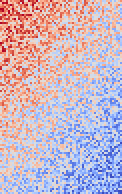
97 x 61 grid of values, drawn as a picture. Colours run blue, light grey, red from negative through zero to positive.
The texture is fine-grained noise. The top left is the ninth with the highest average. The halves do not mirror each other. The field climbs toward the top left. The bottom right is the ninth with the lowest average. No single row or column stands out from its neighbours.
